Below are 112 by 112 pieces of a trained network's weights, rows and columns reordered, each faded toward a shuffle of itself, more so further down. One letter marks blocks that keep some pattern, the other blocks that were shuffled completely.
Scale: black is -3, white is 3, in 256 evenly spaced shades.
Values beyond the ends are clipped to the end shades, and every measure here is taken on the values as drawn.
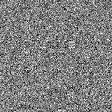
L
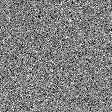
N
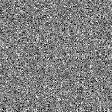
L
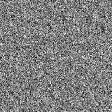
L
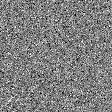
N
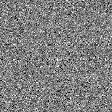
L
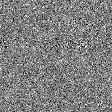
L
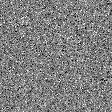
N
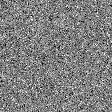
N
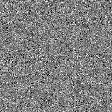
L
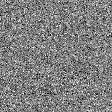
L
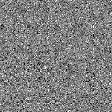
L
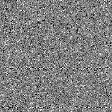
L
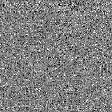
L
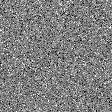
N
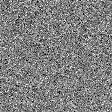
N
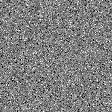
N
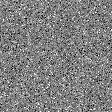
N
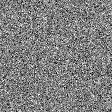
N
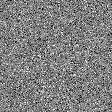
N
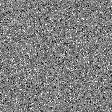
N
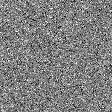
N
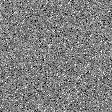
N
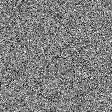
N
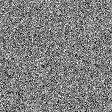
N
